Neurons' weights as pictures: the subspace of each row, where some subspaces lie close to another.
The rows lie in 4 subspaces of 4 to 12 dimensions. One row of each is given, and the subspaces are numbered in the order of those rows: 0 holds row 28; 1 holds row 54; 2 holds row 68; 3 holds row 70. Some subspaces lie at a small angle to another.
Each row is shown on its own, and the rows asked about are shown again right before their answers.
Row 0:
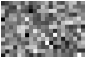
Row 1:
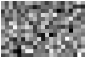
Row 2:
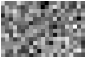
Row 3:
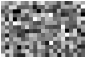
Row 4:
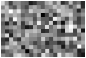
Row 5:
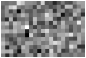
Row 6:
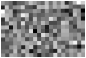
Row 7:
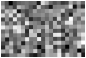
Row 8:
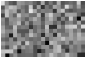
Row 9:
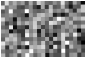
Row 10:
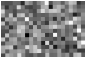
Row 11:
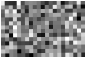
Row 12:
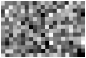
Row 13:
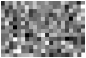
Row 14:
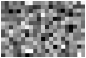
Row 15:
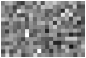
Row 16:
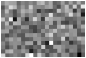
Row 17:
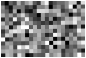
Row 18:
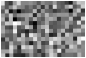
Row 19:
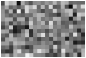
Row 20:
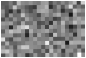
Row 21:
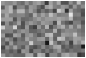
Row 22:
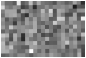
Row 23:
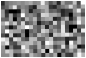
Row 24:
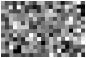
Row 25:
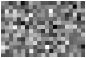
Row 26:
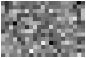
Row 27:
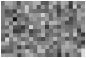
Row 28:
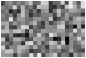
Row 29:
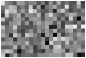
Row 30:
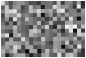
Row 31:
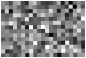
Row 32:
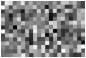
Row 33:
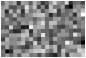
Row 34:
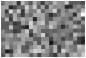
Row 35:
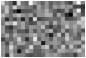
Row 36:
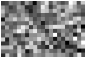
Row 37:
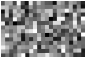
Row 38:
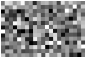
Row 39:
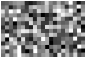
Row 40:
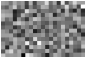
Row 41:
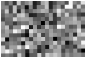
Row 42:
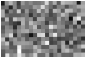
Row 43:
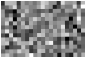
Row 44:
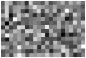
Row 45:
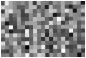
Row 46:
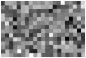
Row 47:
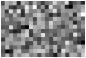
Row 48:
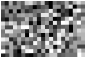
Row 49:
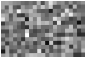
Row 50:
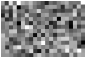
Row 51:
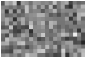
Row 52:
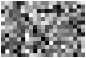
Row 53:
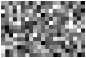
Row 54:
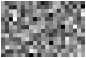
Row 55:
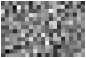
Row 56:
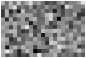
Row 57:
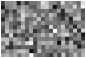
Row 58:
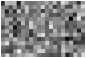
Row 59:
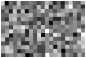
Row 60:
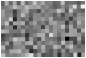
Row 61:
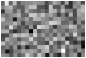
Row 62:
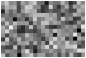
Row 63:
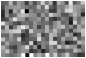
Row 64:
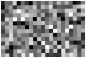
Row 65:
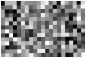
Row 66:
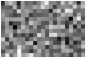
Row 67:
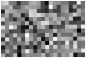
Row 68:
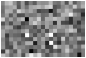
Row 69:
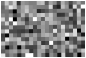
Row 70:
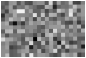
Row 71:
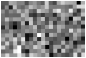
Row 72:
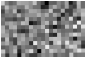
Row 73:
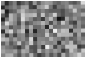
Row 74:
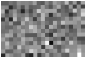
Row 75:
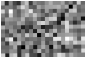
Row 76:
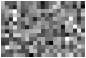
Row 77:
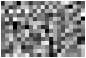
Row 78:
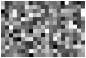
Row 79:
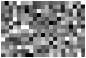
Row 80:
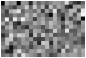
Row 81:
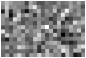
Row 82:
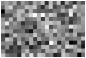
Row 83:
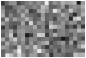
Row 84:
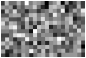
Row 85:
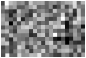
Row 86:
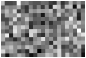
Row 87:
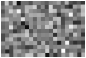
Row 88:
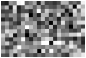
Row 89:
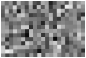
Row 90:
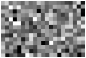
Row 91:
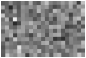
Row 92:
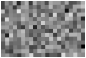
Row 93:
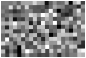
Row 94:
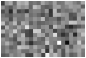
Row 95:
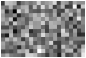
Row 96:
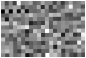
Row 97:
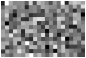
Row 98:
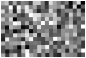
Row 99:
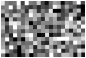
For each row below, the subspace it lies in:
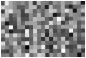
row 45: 3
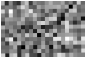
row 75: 3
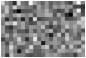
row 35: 3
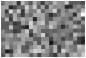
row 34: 1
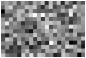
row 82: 3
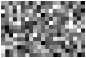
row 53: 2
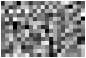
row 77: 3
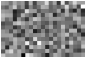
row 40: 3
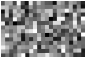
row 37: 3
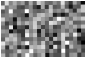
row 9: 3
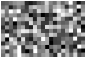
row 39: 2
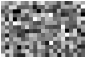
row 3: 3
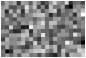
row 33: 1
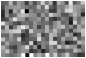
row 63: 3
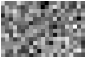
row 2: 2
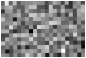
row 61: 3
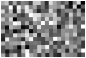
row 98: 0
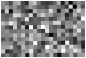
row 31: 3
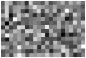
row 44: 3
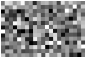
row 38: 3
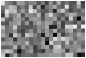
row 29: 0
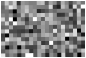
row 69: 1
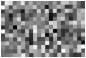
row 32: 3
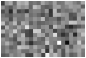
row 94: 3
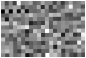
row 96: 3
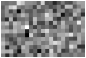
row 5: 2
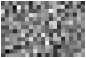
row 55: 0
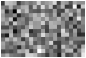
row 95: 2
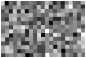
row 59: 3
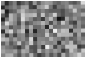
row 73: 3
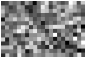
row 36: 0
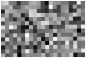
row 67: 2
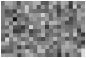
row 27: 2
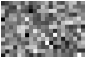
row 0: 0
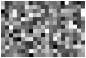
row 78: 3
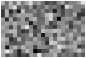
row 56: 2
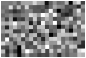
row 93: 0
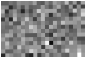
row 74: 1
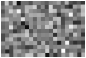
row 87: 3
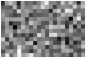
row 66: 1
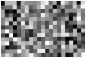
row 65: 1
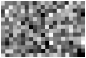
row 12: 1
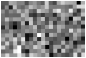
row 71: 2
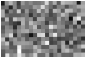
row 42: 1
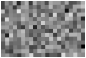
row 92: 3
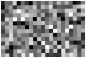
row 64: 3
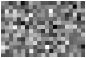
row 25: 3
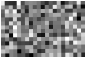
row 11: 1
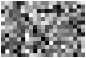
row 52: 2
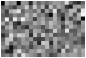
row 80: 3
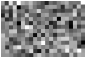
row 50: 2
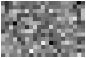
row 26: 3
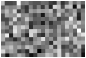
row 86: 2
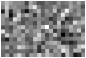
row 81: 3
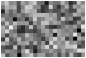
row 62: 2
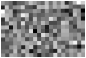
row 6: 3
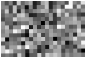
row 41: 0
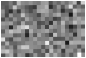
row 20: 1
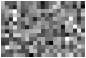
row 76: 1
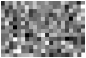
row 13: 0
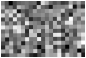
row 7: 2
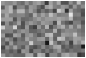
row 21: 3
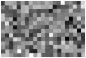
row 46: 0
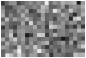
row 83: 2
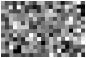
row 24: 0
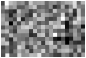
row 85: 3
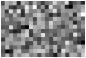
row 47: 1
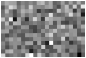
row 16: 1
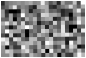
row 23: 1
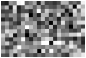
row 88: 2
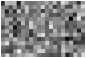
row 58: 1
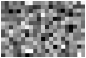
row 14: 2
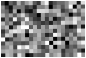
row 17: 2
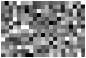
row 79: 2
